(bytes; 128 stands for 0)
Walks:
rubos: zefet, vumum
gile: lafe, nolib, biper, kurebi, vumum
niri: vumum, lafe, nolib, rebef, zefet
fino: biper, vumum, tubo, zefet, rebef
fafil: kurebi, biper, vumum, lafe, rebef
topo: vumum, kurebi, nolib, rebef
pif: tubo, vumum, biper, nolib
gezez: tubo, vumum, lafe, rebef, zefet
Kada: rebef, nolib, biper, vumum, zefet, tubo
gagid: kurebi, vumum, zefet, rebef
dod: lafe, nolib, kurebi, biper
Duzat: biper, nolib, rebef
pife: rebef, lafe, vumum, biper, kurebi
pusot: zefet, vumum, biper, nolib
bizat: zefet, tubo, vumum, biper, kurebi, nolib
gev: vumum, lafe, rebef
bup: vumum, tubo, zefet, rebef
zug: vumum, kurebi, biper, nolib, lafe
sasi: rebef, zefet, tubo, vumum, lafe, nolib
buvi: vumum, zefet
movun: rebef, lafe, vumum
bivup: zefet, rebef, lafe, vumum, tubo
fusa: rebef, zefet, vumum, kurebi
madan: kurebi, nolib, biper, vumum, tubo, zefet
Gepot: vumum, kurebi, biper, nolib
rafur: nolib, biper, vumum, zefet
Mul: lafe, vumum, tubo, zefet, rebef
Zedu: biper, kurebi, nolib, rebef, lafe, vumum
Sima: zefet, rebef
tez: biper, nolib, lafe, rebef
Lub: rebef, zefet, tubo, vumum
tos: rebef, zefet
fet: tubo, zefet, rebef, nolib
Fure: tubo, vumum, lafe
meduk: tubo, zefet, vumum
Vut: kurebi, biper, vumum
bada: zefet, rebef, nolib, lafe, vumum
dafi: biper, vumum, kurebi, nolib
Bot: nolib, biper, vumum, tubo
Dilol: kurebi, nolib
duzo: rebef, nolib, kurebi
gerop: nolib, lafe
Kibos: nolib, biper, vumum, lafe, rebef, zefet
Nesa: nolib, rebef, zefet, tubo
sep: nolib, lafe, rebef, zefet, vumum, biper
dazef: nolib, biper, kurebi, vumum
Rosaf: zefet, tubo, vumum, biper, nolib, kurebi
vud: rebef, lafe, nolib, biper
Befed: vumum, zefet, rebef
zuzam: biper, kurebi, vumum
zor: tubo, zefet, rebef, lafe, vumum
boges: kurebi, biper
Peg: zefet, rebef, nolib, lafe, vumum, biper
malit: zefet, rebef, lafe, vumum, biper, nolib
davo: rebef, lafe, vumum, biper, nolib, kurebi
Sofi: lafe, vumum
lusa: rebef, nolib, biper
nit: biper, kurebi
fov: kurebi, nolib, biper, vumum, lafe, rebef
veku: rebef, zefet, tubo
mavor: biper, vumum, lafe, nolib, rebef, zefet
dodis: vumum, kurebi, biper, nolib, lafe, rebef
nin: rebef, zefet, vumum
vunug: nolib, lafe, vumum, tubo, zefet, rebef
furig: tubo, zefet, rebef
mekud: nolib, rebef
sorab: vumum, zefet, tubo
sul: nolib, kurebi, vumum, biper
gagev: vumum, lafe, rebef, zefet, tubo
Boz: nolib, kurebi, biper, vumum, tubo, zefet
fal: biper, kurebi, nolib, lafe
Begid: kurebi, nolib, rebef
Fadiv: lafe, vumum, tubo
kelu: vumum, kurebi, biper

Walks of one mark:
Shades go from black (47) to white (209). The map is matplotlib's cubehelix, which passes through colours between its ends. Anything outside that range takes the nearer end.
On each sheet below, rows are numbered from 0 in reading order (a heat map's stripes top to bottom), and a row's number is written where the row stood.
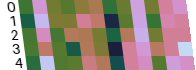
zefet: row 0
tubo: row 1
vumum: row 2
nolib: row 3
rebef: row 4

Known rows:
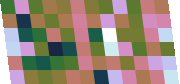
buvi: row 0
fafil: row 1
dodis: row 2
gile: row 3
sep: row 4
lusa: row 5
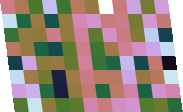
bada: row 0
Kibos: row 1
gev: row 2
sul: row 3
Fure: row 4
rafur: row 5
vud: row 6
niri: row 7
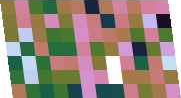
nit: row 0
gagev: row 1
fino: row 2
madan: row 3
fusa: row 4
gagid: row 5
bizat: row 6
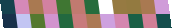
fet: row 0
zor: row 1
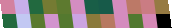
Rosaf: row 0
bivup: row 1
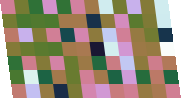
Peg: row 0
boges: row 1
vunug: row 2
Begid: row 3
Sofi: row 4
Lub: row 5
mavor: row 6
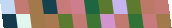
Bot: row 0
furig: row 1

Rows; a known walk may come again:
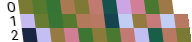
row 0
kelu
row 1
tez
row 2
meduk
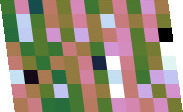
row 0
pife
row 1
Befed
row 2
bivup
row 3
Vut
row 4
Gepot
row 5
fov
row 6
bada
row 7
zuzam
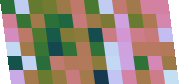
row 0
Sima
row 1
Boz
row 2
gerop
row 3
dazef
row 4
nin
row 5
lusa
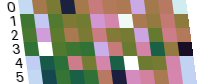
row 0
rafur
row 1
gagid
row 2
buvi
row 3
sasi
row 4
dodis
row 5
fal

